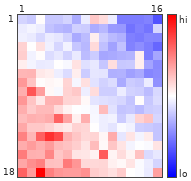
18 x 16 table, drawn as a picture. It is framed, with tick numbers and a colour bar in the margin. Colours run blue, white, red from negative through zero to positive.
No single row or column stands out from its neighbours. There is an overall slope up to the bottom left. The top right is the ninth with the lowest average. The top left is the calmest part. Overall the values sit about 50% of the way up the scale. The bottom left is the ninth with the highest average.
